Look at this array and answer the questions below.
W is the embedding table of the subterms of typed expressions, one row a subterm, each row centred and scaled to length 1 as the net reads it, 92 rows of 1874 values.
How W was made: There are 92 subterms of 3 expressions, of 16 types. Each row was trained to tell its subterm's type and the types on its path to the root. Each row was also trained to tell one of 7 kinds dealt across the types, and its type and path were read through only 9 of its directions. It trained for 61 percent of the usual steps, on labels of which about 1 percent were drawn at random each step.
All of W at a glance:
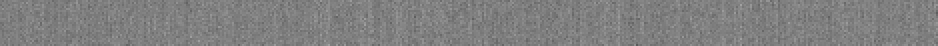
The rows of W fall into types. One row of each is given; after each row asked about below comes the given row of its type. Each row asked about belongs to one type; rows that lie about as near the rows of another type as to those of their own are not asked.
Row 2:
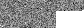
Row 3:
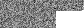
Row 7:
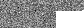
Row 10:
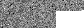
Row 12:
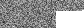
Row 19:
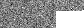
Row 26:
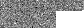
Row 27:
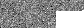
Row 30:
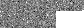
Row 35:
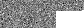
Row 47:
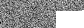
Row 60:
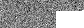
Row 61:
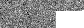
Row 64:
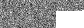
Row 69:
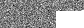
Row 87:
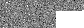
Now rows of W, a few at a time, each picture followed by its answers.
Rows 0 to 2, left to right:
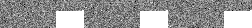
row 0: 35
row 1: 19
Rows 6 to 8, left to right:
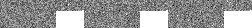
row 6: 3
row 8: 64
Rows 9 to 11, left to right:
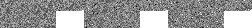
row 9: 12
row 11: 47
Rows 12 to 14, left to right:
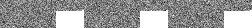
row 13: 60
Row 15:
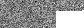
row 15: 35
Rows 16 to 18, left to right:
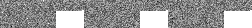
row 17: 10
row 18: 30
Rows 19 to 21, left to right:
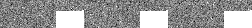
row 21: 12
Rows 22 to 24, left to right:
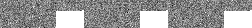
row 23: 26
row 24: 64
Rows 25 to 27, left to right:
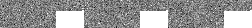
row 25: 35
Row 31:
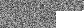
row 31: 60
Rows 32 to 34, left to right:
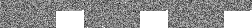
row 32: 19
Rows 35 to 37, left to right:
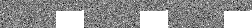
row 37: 47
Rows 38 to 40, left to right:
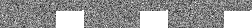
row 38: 3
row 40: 60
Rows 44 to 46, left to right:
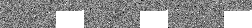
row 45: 47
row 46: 19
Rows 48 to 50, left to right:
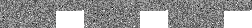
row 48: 64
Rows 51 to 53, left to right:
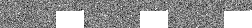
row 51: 35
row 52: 60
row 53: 12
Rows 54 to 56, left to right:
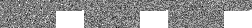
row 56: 64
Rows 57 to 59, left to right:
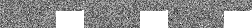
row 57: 87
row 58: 12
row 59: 47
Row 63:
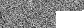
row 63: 47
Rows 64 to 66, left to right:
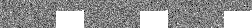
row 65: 64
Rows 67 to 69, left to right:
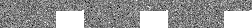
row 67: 69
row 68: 30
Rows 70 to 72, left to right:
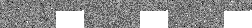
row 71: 2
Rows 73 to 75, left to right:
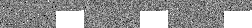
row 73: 30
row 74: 3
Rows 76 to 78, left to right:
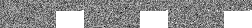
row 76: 26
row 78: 12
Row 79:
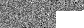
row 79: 2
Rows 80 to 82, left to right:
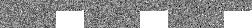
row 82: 87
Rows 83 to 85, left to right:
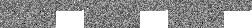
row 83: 27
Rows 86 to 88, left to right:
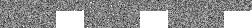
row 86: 26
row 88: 60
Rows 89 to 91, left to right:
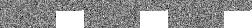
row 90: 19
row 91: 19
